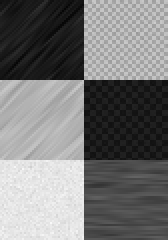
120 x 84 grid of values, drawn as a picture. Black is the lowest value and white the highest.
It is made of 3 by 2 panels. Panel 1,1: very low, slanting up to the right, faint in contrast. Panel 1,2: high, checkered. Panel 2,1: high, slanting up to the right, faint in contrast. Panel 2,2: very low, checkered, faint in contrast. Panel 3,1: very high, fine-grained, faint in contrast. Panel 3,2: low, streaked across, faint in contrast.
